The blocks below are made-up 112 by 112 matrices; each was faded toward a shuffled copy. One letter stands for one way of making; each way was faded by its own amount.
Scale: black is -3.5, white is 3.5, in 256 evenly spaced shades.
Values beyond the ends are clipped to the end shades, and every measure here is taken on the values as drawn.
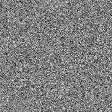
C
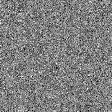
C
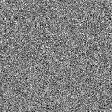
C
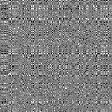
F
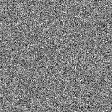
C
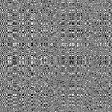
F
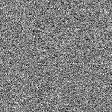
C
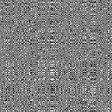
F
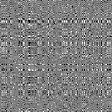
F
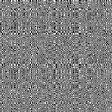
F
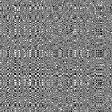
F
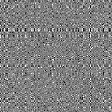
F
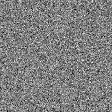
C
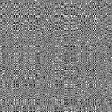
F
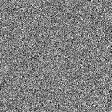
C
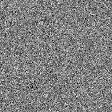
C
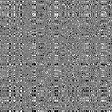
F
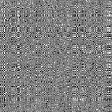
F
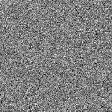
C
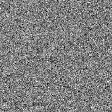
C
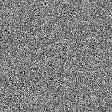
C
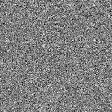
C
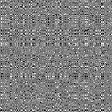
F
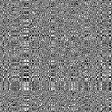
F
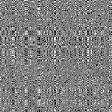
F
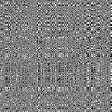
F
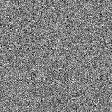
C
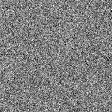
C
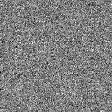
C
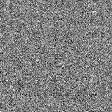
C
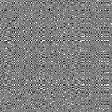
F
